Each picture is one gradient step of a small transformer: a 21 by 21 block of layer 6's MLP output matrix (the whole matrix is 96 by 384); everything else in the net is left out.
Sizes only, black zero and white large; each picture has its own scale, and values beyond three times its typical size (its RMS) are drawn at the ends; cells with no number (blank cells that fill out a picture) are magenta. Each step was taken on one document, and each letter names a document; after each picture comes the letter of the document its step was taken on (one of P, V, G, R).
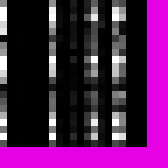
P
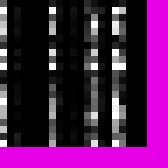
P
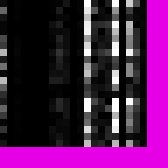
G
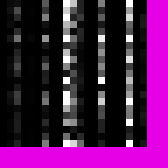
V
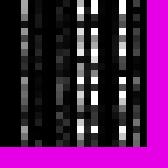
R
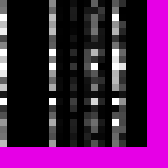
P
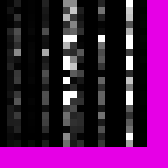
V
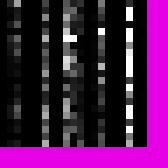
V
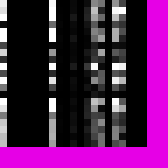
P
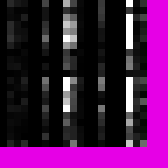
V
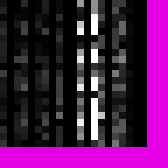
R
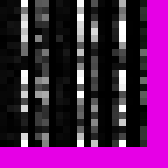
R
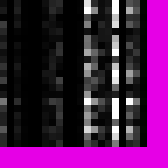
G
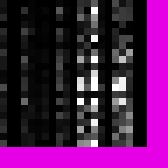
R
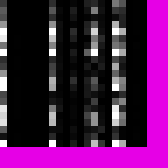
P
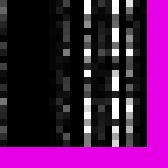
G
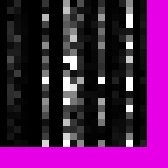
V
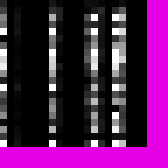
P
